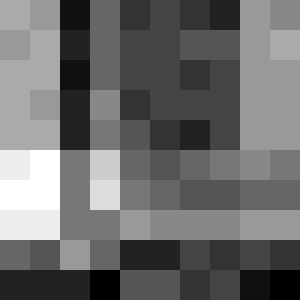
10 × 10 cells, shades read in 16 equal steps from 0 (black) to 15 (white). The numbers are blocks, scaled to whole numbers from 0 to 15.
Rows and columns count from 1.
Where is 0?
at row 10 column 4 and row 10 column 10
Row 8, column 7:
8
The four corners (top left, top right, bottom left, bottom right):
10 8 2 0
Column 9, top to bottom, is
9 9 9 9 9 8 6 9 4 1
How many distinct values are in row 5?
7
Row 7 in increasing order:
5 5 6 6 6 7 7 13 15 15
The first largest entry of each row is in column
1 2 1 1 1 2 1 1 3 5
